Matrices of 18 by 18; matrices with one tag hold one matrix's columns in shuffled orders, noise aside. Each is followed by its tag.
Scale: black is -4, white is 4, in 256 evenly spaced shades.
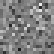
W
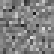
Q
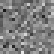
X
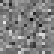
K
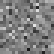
W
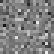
K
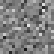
W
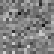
K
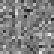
X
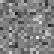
K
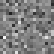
K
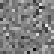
W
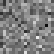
K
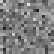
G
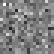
G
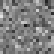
Q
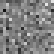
G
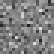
Q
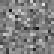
G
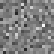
W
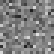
X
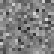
G
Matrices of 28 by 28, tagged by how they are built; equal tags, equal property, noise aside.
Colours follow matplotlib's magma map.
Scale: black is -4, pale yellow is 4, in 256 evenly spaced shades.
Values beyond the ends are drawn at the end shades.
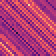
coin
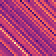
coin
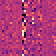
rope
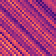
coin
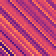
coin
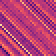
coin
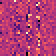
rope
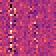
rope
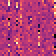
rope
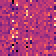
rope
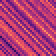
coin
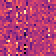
rope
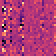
rope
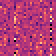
rope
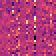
rope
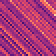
coin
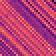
coin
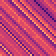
coin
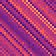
coin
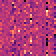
rope
